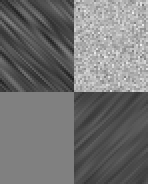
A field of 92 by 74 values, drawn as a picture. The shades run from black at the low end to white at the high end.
It is made of 2 by 2 panels. Panel 1,1: low, slanting down to the right. Panel 1,2: high, fine-grained. Panel 2,1: middling, flat. Panel 2,2: low, slanting up to the right, faint in contrast.
